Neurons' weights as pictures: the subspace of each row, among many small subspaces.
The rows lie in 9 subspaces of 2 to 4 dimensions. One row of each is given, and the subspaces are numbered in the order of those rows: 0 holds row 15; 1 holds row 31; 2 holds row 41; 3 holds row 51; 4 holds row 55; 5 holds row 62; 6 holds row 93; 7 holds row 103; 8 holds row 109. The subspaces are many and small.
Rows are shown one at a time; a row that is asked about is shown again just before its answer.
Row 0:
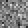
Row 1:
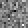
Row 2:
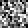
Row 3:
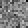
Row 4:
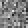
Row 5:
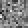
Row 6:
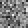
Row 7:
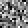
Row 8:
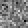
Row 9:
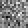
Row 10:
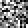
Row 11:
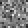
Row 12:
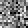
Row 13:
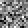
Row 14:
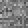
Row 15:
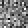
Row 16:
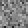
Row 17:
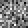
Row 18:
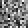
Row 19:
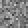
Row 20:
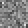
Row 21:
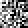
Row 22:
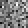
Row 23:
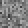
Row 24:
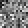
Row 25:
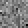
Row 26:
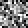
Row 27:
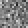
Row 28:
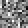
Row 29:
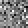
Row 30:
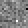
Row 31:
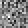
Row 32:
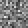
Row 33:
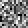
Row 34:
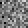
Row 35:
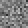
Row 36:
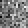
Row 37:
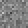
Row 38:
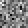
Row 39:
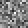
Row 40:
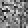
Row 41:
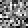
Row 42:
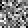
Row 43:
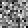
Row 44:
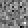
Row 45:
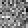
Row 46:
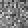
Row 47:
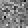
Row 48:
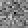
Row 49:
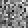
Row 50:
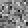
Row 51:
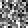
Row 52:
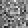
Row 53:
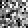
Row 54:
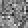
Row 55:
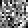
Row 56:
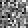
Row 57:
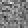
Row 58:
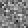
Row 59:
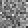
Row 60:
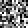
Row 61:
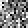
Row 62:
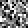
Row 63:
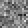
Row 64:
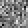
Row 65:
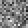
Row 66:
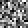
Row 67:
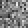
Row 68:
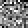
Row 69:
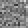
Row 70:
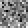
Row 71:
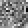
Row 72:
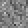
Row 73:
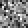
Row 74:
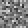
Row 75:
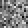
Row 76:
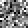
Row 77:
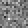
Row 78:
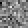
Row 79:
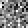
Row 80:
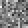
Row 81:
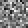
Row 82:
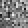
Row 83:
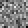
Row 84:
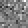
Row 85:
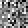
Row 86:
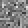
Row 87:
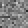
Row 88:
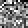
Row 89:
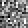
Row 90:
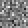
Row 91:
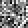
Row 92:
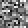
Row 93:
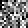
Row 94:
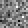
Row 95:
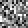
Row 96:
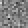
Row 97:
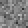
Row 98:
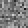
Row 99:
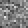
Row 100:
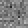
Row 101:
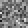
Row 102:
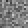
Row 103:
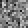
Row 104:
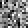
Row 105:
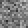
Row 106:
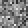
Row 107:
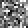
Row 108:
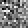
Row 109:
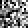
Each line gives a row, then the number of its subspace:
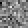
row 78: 0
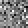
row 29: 6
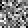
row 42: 6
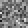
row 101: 0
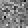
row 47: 2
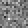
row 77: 2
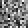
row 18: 0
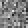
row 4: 3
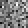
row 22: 6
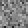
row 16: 4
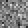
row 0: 8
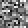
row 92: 7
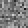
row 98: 0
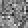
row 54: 4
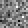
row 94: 6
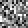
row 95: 5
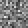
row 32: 2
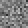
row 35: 0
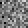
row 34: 1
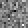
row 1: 3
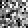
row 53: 8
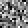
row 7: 1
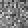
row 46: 6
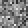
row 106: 4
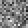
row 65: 4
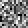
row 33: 5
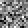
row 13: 6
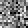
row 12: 0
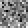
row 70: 4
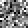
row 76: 0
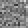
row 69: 7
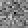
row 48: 0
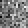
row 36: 6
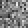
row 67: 8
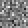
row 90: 3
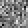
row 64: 5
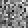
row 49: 6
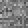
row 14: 2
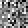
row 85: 1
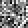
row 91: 4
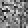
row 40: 2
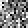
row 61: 6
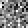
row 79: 6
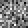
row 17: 3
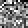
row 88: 4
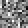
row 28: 7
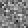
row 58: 4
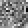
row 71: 4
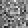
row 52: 0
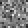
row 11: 5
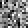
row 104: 3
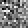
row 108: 2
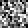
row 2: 4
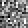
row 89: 1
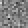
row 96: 0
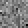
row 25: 0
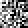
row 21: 6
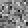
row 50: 1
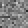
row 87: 0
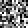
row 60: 0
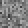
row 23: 0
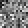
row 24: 6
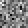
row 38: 6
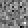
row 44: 6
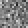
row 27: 8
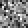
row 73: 4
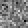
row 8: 1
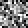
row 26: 4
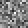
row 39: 1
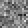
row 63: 4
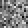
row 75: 6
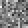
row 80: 7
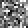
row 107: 7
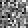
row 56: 1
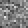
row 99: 2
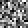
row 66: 1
